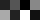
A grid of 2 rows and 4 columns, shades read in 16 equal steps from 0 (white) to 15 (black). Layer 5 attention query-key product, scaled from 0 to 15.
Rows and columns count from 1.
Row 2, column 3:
0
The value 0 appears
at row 2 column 3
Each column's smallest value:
5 10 0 7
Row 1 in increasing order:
7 10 13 15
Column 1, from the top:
13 5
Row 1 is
13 10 15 7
